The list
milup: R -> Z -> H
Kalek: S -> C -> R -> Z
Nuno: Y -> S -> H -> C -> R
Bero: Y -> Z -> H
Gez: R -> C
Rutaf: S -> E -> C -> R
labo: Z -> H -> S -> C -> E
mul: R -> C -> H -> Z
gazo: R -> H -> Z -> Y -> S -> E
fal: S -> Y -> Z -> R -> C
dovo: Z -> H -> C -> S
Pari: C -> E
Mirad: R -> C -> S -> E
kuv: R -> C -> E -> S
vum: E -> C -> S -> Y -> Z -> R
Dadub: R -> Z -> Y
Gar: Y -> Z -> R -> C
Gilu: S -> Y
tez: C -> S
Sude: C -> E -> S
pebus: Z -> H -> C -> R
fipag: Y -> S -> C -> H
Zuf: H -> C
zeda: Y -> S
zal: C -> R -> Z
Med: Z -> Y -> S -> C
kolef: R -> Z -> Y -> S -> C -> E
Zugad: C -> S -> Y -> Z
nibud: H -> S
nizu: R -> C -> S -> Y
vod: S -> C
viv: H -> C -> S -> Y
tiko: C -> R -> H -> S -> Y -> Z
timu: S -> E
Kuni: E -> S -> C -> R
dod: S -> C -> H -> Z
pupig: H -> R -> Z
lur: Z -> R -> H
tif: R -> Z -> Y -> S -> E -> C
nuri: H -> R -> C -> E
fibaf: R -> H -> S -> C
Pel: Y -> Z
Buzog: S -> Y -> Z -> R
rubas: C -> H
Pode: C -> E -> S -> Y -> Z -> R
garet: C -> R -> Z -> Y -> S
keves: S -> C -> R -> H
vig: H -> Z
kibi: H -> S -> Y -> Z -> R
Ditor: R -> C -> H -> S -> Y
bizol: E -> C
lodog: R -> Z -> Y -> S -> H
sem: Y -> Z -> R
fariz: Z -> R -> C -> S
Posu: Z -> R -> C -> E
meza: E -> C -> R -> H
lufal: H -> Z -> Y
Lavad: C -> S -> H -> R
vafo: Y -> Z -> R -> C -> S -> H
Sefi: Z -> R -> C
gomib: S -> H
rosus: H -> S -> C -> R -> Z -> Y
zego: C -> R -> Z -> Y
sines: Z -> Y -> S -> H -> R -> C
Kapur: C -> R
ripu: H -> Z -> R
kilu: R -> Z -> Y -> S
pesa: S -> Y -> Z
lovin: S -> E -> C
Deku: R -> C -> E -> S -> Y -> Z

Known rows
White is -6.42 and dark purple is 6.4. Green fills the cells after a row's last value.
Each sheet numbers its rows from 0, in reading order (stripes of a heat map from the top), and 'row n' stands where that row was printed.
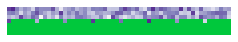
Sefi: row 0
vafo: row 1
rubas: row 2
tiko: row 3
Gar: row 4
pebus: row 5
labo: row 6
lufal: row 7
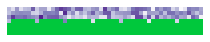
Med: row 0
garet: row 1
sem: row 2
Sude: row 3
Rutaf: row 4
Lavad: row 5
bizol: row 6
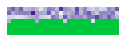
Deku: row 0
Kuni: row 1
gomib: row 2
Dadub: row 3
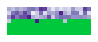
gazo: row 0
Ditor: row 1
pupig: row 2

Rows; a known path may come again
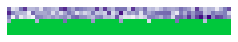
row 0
vum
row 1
vod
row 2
lur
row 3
labo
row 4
Pode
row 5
lufal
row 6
Nuno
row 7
kilu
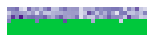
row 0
zeda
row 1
fibaf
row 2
Gilu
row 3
timu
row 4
tez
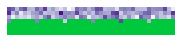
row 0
sem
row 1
nizu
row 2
bizol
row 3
Gez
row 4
tiko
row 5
vafo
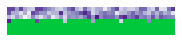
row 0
kibi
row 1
fal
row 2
nuri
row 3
garet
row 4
lodog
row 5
fipag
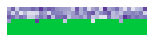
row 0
milup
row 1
pebus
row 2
gomib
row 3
Sude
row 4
Med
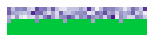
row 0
Zugad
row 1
fariz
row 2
rosus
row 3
meza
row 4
Kuni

